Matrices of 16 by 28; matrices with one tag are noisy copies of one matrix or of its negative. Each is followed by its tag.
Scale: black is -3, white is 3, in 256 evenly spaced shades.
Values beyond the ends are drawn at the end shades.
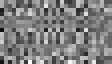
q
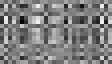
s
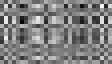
s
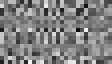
q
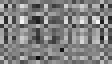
s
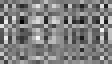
s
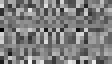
q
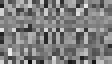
q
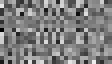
q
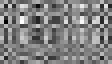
s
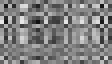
s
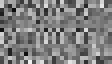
q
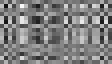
s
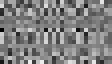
q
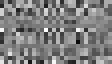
q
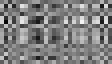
s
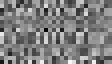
q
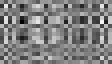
s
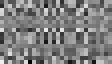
q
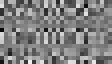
q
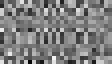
q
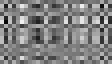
s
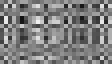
s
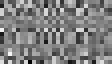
q
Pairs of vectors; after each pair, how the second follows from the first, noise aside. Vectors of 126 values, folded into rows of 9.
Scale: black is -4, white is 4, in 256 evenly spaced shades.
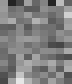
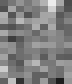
reversed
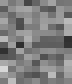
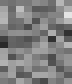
reversed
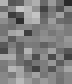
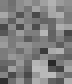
reversed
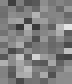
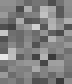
reversed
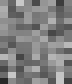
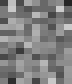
reversed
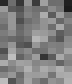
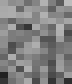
reversed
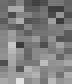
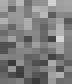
reversed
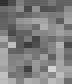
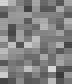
sign-scrambled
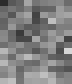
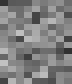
sign-scrambled
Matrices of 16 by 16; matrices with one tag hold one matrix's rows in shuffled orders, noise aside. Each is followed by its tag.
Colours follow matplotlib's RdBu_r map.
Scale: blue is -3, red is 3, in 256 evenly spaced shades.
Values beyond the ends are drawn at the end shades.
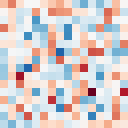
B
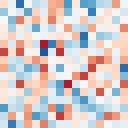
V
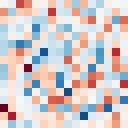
B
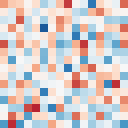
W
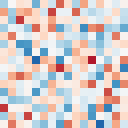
B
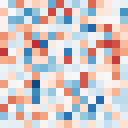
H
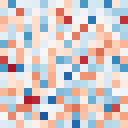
W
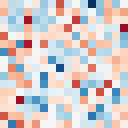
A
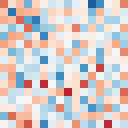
A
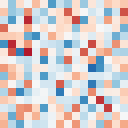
A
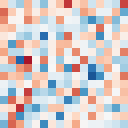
A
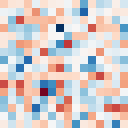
V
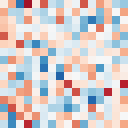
A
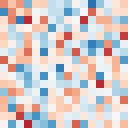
A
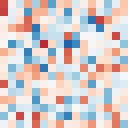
H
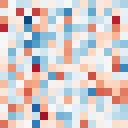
H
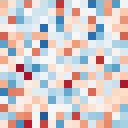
A
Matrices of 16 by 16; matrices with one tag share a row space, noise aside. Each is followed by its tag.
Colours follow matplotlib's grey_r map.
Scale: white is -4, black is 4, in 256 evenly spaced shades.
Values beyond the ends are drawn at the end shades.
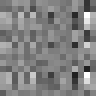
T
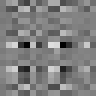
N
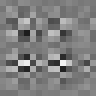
N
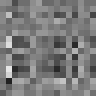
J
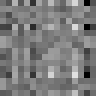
T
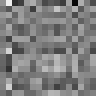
J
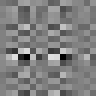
N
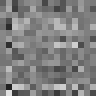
J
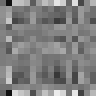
J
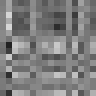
J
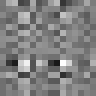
N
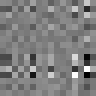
T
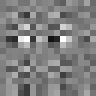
N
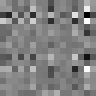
T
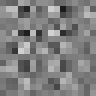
N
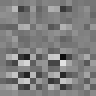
N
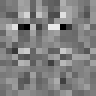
N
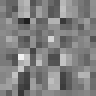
N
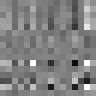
T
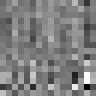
T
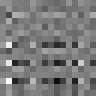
J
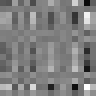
T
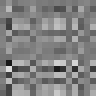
J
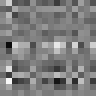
J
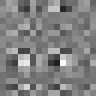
N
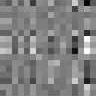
T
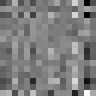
T
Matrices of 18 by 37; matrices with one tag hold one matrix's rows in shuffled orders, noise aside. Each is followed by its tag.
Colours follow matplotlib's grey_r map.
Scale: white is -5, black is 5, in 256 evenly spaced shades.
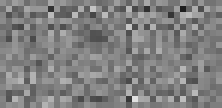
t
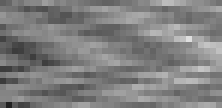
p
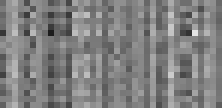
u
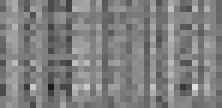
u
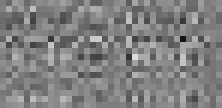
t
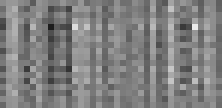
u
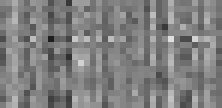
u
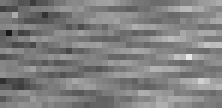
p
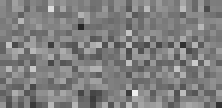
t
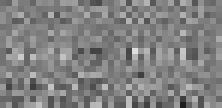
t
